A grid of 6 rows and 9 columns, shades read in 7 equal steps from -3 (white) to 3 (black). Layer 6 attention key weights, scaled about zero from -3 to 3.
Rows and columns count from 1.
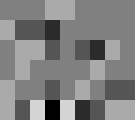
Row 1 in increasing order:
-1 -1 0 0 0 0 0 0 0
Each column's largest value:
0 1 1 3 0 2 2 1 1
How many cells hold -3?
0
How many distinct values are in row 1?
2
